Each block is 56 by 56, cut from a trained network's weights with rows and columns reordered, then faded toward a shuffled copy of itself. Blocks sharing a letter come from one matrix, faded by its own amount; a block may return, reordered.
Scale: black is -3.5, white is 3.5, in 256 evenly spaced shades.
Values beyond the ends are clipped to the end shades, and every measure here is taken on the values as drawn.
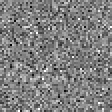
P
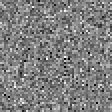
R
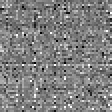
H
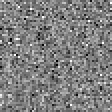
R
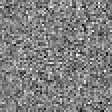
P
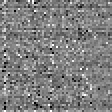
H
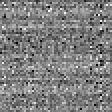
H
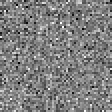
R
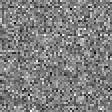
P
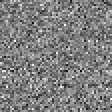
P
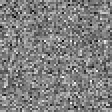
P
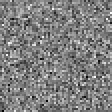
P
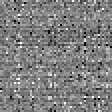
H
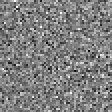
P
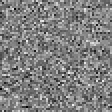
P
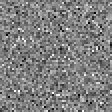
R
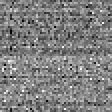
H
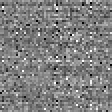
H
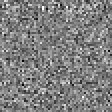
P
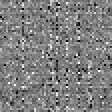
H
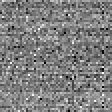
H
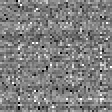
H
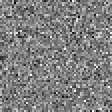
P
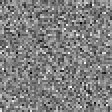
P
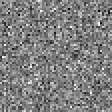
P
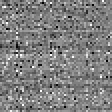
H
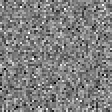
R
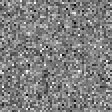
R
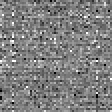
H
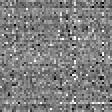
H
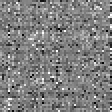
H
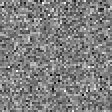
P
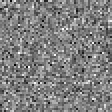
P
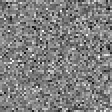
R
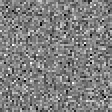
R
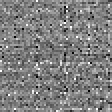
H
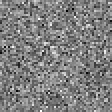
P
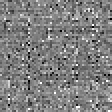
H
